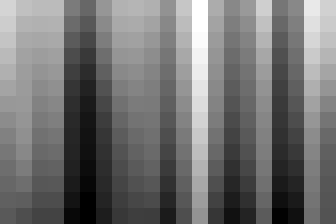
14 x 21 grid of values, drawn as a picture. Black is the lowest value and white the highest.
The histogram is bell-shaped. There is an overall slope up to the top. The top middle is the ninth with the highest average. Streaks run downward.
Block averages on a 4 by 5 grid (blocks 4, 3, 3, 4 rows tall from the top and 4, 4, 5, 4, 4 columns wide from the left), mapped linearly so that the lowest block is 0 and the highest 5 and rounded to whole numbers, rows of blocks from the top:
53544 / 41433 / 31322 / 20211
